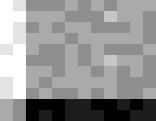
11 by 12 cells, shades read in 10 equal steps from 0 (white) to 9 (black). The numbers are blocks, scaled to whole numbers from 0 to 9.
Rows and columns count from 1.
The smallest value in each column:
0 0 3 3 3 3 3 3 2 3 3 3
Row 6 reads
0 0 4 4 4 3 4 3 2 3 3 4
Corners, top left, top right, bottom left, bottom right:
0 3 3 8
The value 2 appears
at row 2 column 9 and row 6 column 9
